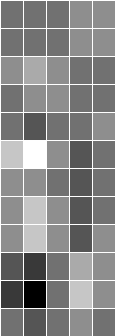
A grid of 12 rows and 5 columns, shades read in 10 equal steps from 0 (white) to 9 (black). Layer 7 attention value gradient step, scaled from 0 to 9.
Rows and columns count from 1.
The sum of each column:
56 53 55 56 54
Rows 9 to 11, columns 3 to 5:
4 6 4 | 5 3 4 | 5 2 4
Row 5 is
5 6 5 5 4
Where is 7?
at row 10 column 2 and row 11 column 1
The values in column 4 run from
2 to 6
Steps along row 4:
down same up same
